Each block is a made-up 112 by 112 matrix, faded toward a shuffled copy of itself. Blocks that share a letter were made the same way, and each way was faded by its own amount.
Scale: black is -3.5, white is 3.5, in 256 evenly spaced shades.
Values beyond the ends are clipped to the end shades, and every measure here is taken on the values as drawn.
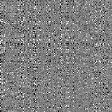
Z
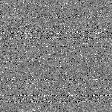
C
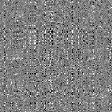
Z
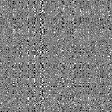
Z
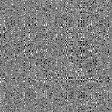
Z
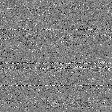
C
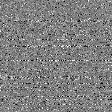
C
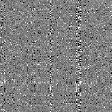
Z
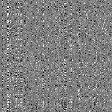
Z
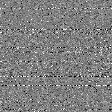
C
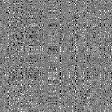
Z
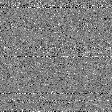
C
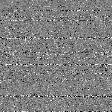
C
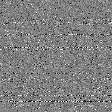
C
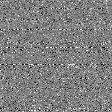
C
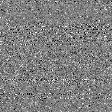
C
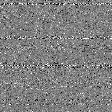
C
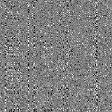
Z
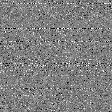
C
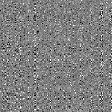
Z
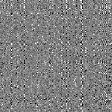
Z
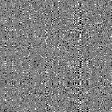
Z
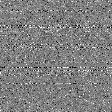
C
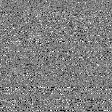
C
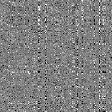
Z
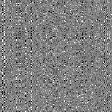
Z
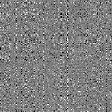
Z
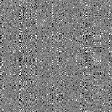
Z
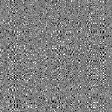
Z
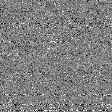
C
